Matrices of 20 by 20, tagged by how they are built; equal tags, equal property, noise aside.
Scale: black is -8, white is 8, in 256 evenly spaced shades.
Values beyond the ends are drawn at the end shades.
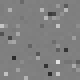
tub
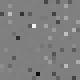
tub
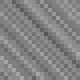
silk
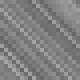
silk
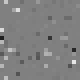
tub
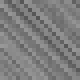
silk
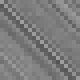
silk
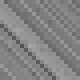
silk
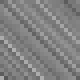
silk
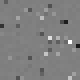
tub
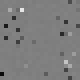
tub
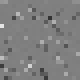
tub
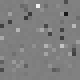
tub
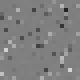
tub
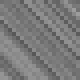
silk
